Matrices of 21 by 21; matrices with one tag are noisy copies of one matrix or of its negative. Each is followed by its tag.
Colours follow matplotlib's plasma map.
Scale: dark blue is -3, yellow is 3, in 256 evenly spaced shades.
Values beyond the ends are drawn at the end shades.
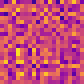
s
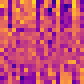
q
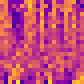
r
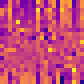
q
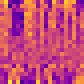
r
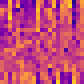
q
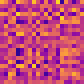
s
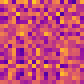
s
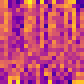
r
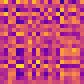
s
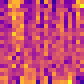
r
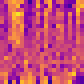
r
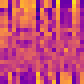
q
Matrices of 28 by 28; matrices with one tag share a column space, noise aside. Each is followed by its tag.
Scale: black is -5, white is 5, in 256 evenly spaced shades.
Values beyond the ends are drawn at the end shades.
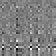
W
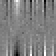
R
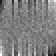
R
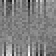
R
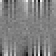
R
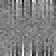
R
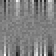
R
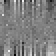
R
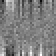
R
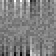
R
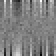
R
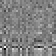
W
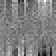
R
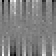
R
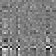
W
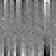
R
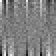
R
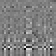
W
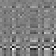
W
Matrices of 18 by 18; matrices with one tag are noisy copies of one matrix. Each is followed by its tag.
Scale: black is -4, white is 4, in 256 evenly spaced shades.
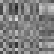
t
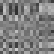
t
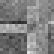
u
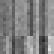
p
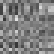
t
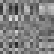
t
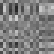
t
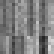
p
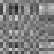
t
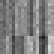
p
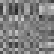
t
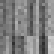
p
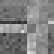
u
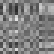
t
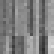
p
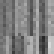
p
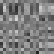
t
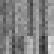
p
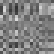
t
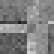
u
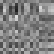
t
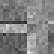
u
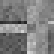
u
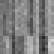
p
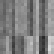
p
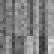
p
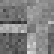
u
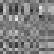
t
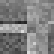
u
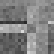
u
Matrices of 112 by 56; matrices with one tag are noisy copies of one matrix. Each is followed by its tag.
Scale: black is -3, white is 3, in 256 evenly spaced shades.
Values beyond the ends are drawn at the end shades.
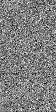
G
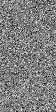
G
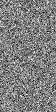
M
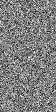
M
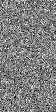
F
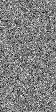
M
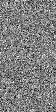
F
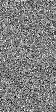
F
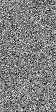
G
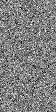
M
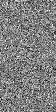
F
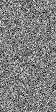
M
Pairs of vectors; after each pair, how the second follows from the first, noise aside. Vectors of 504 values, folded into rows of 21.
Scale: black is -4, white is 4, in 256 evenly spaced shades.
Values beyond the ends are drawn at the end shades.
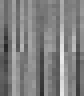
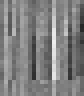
wrapped around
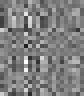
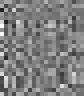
wrapped around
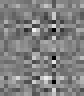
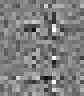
sign-scrambled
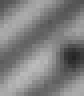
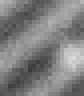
negated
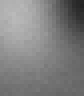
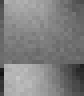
wrapped around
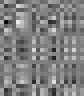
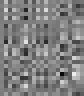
wrapped around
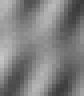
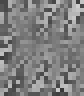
sign-scrambled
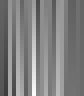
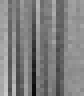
negated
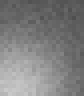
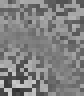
sign-scrambled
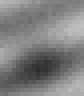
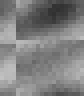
wrapped around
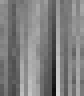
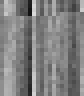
wrapped around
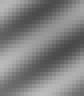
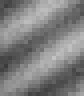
negated
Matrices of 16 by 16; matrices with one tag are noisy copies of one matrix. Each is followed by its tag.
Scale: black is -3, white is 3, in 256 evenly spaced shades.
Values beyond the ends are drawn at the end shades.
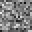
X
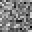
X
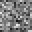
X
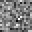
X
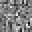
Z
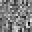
Z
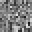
Z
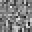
Z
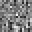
Z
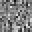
Z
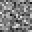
X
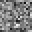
X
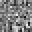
Z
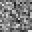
X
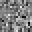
Z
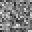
X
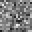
X
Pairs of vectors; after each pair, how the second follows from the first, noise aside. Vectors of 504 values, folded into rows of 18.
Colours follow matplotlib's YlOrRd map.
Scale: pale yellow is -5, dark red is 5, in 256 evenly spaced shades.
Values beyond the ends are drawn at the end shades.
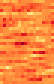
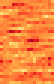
reversed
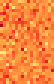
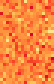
reversed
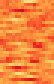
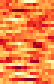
scaled up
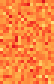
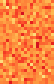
reversed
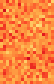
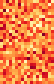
scaled up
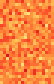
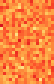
wrapped around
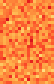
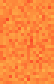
shrunk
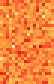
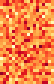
scaled up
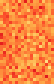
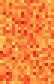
wrapped around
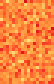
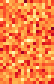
scaled up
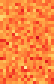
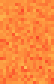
shrunk
